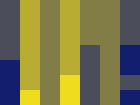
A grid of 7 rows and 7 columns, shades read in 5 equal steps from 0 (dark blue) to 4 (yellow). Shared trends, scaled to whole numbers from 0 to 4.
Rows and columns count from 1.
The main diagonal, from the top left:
1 3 2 3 1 2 0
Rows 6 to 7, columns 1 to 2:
0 3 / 0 4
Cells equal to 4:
3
